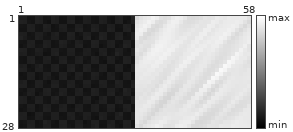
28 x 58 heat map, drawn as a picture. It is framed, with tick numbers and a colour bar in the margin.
The table splits into one row of 2 panels. Panel 1,1: very low, checkered, faint in contrast. Panel 1,2: very high, slanting up to the right, faint in contrast.
